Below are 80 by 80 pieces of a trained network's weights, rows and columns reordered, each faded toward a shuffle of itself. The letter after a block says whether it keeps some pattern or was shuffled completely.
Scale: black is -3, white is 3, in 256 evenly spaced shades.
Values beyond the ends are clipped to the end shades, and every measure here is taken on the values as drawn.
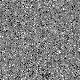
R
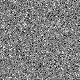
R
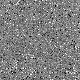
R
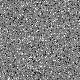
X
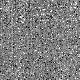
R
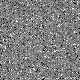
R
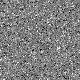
X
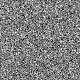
R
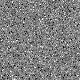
R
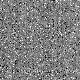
R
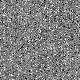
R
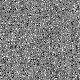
R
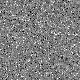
X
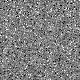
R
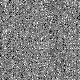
R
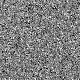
X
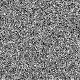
R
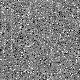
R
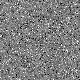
X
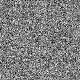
R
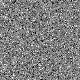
R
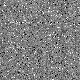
R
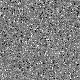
X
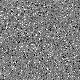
X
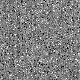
R
